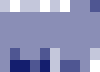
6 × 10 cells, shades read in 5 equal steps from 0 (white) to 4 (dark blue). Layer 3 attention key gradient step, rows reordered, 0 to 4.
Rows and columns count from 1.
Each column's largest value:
2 4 4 3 4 2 3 3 2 3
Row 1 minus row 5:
-1 -3 -1 -1 -3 0 -2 0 0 2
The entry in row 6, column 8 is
3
